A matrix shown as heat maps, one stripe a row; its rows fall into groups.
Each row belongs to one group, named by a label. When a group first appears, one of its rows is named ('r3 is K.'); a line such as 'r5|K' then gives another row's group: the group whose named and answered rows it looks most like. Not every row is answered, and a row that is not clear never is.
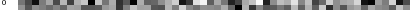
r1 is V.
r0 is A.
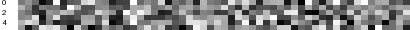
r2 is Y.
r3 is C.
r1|V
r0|C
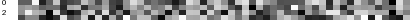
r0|C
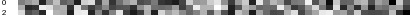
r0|C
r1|A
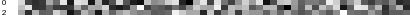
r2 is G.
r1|C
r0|A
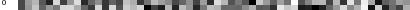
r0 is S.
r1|Y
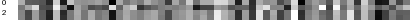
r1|S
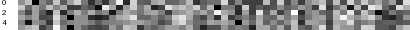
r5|S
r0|S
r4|G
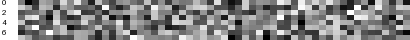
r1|V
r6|A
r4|G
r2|S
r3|C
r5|C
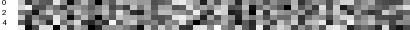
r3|G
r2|A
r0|G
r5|A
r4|S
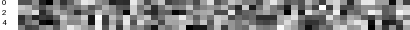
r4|Y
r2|C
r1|V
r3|Y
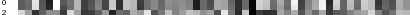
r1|S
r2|V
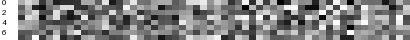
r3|C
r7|C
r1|Y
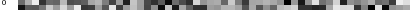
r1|Y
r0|C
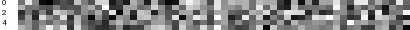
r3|A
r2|Y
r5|A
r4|S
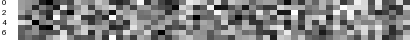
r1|Y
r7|Y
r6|Y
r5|C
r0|C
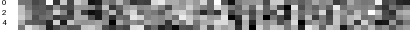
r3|V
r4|G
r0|A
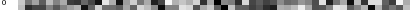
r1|Y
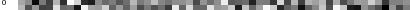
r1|G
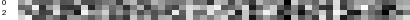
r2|G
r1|C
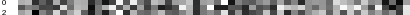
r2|S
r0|S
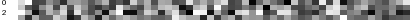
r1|A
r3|G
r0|V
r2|A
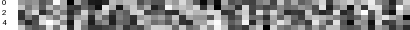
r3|A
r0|S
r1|V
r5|A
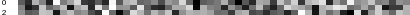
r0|S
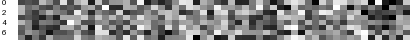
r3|Y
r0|Y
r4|V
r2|A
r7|Y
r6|C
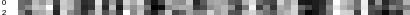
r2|Y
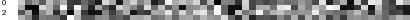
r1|A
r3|V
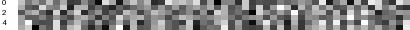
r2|S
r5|S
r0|V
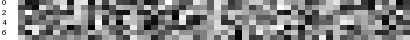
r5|C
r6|G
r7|V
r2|C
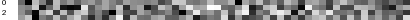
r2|A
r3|S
